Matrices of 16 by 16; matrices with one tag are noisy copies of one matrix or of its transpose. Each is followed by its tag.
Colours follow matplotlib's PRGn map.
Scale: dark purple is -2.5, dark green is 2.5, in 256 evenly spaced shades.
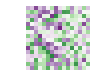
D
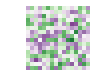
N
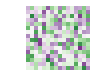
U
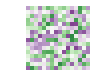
N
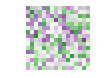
D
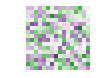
U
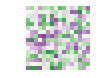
N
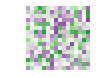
N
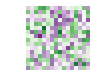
N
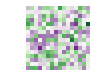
N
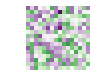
D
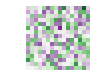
U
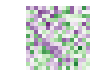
D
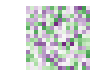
U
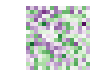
D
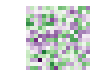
N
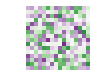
U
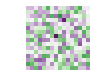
U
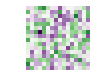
N
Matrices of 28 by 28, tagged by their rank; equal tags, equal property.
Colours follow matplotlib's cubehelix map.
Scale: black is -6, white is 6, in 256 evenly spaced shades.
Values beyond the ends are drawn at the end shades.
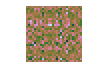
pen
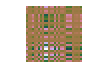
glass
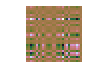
glass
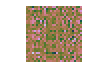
pen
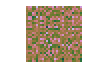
pen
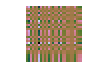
glass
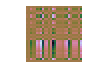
glass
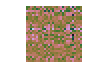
pen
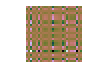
glass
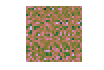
pen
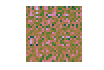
pen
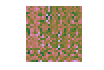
pen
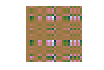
glass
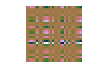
glass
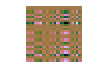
glass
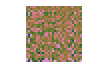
pen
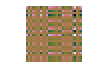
glass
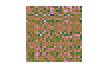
pen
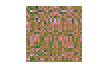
pen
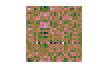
pen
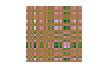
glass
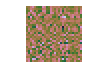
pen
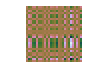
glass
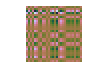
glass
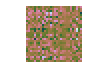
pen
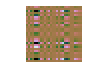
glass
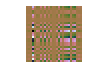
glass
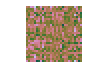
pen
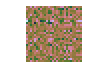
pen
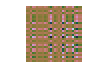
glass
